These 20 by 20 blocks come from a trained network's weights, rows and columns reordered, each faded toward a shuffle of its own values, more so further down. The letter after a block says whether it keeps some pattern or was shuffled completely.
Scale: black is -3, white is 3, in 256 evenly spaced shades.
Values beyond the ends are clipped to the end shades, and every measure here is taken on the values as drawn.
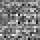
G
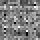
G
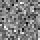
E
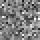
E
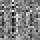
G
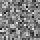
E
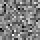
E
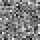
E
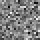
E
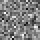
E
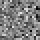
G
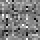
G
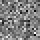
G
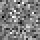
E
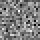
E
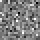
E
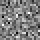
E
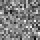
E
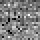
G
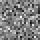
E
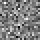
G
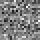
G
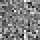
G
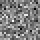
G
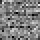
G
